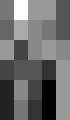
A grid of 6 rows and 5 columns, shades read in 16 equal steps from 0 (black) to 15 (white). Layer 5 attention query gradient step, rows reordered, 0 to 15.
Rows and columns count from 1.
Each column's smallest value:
2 4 3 0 5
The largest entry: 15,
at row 1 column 2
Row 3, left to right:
9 4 8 9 8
